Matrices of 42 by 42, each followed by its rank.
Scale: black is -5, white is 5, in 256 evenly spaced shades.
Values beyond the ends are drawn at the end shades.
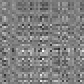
three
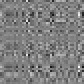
three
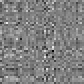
five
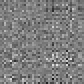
five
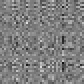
five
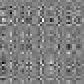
three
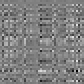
three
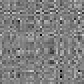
five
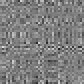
five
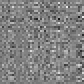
five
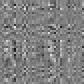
three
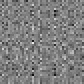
five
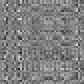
three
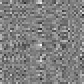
five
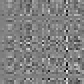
three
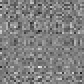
five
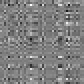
three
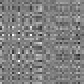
three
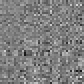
five
